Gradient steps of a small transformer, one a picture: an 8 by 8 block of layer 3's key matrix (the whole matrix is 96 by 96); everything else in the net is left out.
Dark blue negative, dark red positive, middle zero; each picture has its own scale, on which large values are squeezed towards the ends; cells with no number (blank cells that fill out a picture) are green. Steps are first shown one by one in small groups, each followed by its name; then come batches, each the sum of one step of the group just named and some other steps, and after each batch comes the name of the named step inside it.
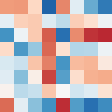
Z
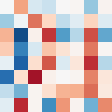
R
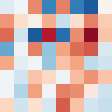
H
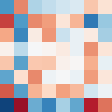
R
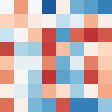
Z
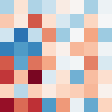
R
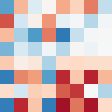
H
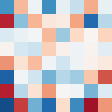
Z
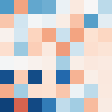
Z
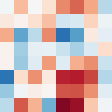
R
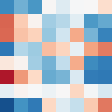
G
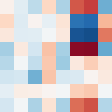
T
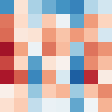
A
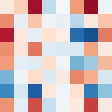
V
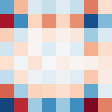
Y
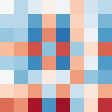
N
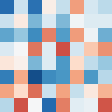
N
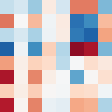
T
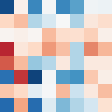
A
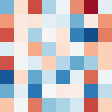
V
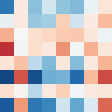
A
